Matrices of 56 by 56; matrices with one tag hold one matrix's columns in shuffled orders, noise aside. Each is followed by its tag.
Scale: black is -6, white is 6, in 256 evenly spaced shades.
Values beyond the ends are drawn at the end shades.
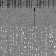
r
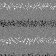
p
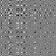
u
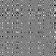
u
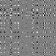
u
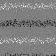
p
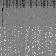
r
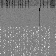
r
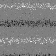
p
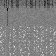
r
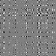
u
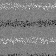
p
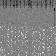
r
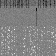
r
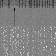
r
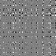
u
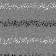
p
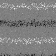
p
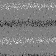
p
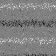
p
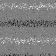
p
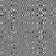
u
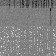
r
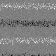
p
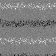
p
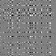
u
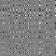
u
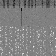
r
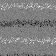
p
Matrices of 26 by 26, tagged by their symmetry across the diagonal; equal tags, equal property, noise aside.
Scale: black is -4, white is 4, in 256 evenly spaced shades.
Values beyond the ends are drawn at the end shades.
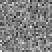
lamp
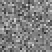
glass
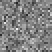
lamp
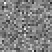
lamp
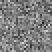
glass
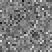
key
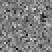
lamp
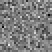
lamp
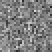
lamp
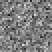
lamp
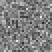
key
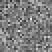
key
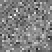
key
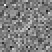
key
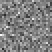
lamp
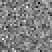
glass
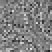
glass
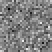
key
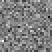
lamp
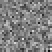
glass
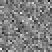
glass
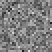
key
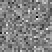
lamp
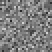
key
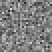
glass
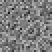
key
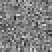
glass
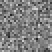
glass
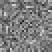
key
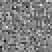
glass
